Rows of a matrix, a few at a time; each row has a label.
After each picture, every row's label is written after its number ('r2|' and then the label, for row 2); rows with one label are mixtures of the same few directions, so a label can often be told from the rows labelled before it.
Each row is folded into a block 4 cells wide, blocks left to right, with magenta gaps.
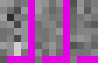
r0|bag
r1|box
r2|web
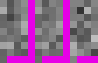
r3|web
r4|web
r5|web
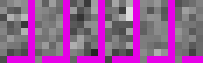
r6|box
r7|web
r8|web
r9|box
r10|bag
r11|bag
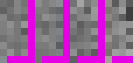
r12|box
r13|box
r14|box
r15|box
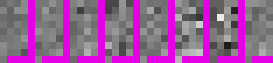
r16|web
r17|web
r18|bag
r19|box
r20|web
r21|box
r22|bag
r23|bag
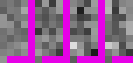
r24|box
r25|web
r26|web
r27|web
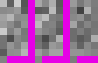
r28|web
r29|web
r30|web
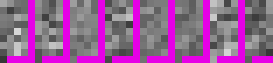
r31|bag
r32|bag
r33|web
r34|box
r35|web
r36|web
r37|box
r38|web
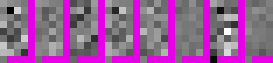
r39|web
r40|bag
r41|web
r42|web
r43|web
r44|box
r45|bag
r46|bag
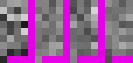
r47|box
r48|box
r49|box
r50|bag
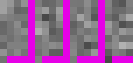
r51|box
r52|bag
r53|bag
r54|bag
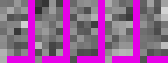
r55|bag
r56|box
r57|box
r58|box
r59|box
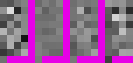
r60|web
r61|web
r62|web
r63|bag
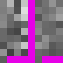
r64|box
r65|box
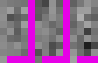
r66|bag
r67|box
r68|bag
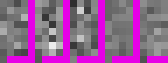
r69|bag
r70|bag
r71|web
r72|box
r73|bag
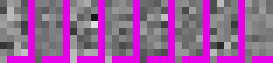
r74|web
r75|bag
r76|bag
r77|bag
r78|bag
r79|web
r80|web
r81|web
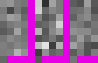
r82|bag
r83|web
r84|box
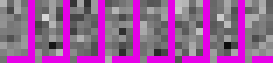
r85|web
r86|bag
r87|web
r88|bag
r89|bag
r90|box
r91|bag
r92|web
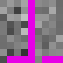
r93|box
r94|web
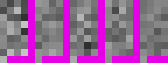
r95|box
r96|box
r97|bag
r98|web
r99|bag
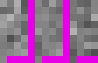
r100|web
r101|web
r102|bag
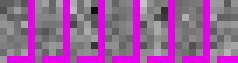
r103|box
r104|box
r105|box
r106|web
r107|box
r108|bag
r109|box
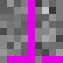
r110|web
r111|web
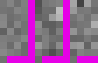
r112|web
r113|box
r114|web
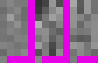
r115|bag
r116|box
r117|web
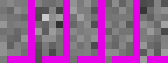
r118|web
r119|bag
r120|box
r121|web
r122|box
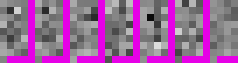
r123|web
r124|web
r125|box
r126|box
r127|bag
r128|web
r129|box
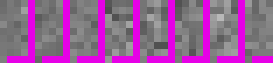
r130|box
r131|web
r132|web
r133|box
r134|bag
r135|box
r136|web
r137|web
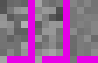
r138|box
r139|box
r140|web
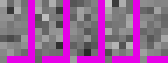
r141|web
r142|box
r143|bag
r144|web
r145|web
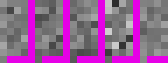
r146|web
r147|web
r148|box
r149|web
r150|bag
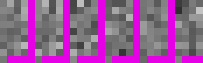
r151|box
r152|box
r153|web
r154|bag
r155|bag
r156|box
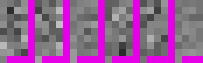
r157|web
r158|box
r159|bag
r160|bag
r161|web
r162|box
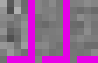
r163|web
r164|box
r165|bag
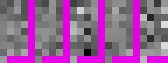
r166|box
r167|box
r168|bag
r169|web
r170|box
